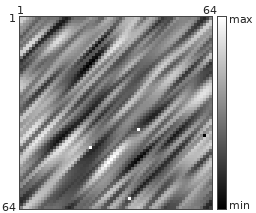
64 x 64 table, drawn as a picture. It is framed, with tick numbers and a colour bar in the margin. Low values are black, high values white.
Histogram: bell-shaped. Lone odd cells: 4, 3 higher and 1 lower than their neighbours. Slope: none. Grain: diagonal, up to the right. Mirror symmetry: none. Odd rows or columns: none.
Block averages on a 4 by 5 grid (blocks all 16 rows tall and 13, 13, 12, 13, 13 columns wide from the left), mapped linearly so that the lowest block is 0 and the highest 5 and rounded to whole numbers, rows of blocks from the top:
2 2 4 2 3
3 0 1 3 3
5 2 2 0 3
3 0 3 1 3
